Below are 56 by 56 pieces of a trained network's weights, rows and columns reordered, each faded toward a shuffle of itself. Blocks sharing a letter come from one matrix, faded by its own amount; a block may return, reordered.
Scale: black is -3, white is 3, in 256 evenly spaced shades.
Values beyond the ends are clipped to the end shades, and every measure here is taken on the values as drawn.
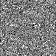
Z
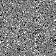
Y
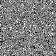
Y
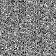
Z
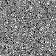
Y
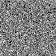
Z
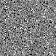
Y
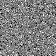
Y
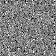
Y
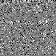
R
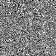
Z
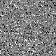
R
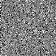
Y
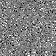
R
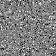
R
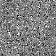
Y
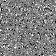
R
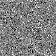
Y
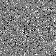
R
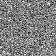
Z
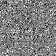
R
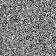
Z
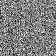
Z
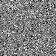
Y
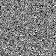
Z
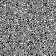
R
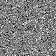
Y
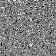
R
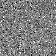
Y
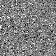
Y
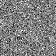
Z
